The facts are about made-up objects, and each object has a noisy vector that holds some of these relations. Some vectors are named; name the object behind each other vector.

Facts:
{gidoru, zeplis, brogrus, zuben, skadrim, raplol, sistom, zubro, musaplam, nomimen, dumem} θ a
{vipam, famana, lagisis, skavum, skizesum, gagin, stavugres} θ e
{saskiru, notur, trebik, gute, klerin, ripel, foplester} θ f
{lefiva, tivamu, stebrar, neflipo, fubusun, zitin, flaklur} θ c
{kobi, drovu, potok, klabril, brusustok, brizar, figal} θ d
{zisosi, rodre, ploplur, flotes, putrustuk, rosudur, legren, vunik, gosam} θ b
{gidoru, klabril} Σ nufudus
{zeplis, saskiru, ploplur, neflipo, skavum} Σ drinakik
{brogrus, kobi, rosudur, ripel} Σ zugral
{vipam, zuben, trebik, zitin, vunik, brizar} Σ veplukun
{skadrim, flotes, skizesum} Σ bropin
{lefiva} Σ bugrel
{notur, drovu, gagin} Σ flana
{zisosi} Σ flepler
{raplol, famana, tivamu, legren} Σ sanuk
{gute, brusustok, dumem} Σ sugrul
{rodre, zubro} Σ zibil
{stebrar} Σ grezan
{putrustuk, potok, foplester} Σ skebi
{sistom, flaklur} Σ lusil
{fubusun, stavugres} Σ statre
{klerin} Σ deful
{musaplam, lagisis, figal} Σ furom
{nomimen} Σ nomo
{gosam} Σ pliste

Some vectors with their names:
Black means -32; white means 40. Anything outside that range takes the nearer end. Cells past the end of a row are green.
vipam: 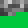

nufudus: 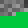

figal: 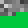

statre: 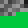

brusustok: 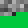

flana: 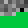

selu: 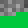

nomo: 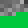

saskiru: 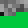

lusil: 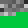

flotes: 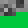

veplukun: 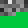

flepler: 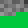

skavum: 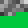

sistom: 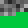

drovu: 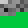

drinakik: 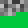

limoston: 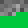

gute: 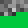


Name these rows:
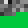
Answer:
stavugres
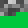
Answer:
rodre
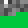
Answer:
gagin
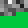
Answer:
ploplur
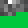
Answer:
vunik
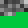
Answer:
zeplis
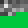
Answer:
lagisis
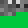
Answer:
zitin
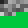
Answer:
zibil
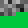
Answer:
notur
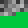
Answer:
sugrul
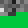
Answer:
tivamu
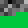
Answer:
skadrim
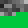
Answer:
zubro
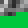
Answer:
famana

